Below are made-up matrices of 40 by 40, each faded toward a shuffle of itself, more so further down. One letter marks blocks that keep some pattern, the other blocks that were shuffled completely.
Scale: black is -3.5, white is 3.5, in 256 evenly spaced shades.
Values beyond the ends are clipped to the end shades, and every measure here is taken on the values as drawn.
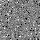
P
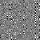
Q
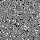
P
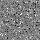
P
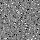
P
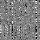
Q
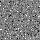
P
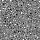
P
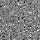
Q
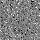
P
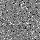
P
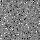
P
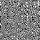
Q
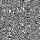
Q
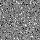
P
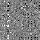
Q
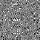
Q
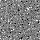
P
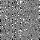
Q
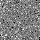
P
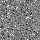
P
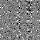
Q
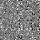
Q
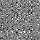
Q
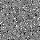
P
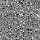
Q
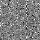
Q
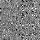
Q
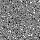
P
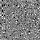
Q
